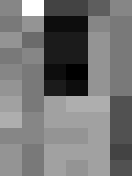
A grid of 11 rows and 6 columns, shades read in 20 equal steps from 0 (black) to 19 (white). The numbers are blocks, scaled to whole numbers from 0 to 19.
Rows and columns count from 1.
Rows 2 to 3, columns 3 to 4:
1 1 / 2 2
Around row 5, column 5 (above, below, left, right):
11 11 0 9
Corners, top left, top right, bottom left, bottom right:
10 10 11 6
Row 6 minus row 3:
0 1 0 -1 0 0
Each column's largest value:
13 19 12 13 13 10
